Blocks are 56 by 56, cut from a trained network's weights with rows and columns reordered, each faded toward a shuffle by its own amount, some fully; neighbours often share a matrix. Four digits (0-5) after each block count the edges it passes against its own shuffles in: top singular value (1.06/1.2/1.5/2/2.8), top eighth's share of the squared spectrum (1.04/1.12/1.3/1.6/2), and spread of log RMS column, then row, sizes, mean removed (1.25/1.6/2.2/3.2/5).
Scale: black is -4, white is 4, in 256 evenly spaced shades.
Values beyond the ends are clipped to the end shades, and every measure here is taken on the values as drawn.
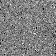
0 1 0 0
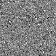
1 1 0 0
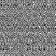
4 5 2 2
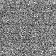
2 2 0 0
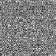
3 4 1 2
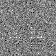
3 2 0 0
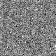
2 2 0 0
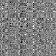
4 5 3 2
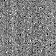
2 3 0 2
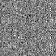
3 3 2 1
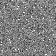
0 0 0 0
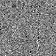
2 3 1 1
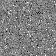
0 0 0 0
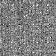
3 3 1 1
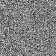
2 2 0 0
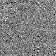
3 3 1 0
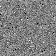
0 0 0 0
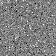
0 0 0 0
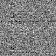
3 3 1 1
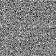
2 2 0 0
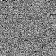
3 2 0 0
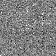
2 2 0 0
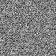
2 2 0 0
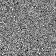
0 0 0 0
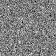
1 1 0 0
